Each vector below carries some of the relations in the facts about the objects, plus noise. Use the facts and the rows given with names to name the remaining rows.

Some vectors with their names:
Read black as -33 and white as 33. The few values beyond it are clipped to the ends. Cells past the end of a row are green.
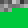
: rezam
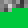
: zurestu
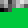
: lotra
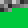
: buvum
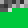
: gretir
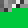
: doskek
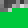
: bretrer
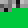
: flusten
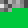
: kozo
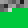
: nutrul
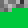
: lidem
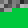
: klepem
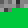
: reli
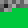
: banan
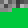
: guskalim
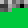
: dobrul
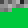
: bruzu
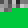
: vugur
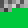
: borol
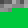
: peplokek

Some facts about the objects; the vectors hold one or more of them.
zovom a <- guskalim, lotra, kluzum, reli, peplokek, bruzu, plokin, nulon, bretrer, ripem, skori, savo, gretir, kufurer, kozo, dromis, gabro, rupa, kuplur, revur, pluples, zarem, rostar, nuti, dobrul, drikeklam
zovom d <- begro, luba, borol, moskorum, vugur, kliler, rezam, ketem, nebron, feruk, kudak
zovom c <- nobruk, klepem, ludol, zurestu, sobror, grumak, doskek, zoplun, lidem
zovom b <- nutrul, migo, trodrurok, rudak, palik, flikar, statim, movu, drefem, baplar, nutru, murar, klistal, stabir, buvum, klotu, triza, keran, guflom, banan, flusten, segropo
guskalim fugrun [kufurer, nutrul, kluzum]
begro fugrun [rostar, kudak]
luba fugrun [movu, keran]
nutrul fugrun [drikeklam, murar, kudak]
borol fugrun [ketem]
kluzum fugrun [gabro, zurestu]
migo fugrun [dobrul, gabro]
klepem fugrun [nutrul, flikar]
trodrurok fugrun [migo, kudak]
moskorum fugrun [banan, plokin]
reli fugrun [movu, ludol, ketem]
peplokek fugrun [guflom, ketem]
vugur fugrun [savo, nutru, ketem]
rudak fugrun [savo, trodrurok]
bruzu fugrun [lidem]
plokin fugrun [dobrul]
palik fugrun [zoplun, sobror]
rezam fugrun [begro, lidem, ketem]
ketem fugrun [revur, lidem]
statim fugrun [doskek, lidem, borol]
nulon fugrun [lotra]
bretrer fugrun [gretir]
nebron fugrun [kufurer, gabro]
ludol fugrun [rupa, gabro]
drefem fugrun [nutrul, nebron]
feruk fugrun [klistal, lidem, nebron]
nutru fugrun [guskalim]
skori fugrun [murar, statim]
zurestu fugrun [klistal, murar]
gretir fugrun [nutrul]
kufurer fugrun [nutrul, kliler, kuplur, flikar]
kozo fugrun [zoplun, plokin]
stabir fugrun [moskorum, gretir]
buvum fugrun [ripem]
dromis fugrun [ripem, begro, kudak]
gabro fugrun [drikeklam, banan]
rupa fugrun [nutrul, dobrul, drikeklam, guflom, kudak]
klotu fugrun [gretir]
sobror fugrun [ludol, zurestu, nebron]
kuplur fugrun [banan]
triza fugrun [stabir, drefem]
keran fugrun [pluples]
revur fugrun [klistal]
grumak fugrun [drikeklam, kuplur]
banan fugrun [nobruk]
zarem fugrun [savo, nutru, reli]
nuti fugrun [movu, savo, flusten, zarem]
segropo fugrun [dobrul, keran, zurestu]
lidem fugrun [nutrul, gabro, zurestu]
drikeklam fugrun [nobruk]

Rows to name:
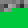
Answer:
gabro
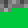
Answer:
rupa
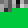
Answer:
nuti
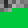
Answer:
moskorum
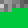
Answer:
sobror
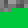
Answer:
migo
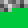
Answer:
klistal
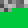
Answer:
ketem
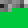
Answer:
guflom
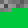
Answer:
kluzum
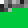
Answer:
ripem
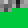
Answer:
nutru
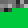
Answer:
luba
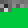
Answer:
grumak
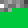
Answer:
palik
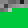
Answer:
drefem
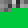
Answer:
rudak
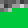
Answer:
triza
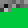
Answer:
kuplur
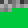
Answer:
feruk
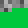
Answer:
revur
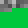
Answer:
trodrurok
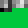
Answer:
nulon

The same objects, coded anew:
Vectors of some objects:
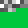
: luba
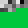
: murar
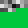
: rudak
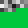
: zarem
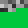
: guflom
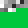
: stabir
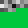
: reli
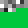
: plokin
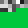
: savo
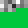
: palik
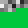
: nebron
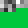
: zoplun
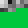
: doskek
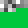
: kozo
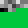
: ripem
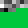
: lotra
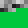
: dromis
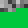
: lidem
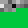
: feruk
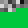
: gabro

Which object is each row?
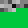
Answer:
peplokek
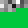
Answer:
sobror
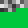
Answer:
flusten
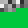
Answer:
zurestu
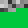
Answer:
borol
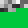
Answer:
buvum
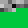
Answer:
rezam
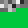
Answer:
ludol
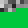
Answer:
nutrul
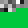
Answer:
dobrul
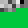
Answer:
klistal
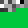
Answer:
movu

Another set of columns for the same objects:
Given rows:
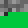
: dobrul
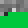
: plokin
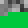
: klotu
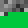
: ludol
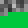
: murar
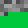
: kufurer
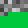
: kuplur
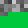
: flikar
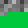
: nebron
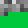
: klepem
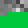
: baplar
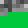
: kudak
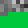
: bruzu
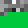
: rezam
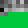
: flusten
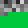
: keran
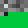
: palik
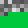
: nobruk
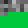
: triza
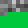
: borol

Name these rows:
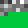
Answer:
vugur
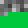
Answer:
gretir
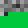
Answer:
migo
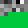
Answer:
luba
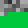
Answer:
dromis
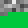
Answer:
feruk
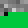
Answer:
kozo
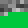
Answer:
doskek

